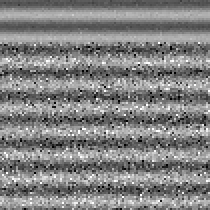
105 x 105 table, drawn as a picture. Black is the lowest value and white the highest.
Seam: horizontal, 20% of the way down, the top part calmer. Average level on the scale: 50%. Stripes: horizontal, repeating 9 times. Slope: none.
